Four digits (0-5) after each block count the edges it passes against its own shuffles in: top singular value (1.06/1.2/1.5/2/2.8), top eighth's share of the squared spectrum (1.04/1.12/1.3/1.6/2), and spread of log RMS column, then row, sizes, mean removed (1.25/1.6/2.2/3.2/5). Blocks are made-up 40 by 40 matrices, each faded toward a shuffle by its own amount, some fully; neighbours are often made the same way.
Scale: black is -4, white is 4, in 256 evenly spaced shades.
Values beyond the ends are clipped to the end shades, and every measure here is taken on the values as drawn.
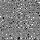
3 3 0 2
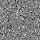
2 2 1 0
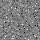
0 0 0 0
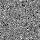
0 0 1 0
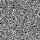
0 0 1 0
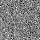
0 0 0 0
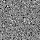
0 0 0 0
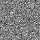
1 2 0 0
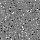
0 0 0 0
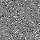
0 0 0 0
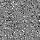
2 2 1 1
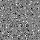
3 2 1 0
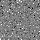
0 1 0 0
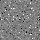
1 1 0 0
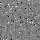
0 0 0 0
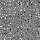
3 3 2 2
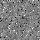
1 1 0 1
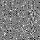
3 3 1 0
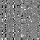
4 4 2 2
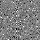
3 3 1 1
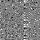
3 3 1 1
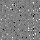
2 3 1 0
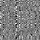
4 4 3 2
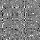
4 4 2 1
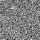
2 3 0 0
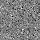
0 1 0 0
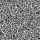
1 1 0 0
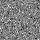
1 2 0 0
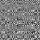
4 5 2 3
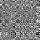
4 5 2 3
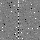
3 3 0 0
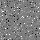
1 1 0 0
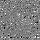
3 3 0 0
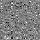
3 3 1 1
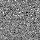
1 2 0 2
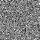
0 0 0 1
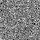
0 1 0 0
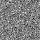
0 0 0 0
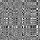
4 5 3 3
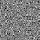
3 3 1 1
